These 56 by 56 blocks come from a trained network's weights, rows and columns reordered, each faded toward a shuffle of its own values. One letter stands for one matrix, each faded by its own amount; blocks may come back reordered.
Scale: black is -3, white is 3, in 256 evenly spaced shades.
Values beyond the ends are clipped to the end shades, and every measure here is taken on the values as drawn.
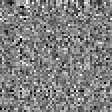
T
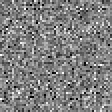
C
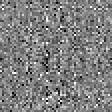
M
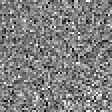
C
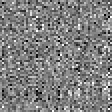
M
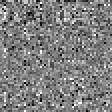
T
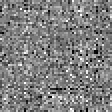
T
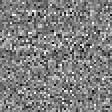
C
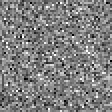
C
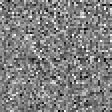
C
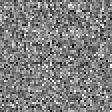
C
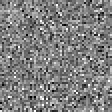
C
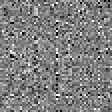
M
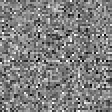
T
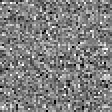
C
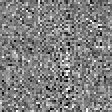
M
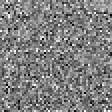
C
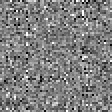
T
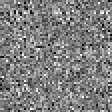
T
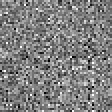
M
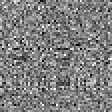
T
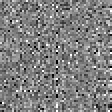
M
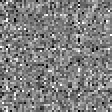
T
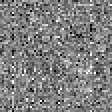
T
